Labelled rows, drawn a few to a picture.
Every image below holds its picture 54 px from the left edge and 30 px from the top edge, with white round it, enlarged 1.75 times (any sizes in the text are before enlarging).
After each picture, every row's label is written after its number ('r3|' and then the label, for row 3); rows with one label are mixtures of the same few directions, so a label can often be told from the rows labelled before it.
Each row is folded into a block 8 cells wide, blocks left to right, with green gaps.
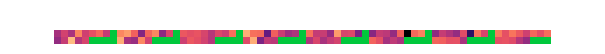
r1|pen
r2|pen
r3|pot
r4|pen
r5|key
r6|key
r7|key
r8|pot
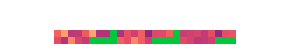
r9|pen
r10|key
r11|key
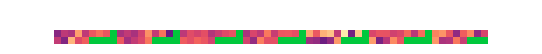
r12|pen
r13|pot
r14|key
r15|pen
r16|key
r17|pen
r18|pen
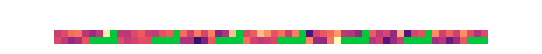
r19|key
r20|pen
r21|key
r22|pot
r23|pot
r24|key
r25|key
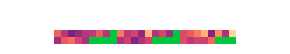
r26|pot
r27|key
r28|key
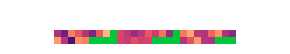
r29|pen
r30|pot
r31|pen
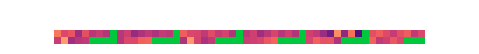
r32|pen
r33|pot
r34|pen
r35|pot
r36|key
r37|pen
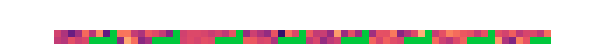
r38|pot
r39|pen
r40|pot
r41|key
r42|key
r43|key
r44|pot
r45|pen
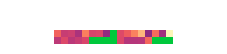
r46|key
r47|key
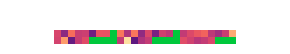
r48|pen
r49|pen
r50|key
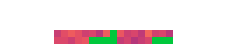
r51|pot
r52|key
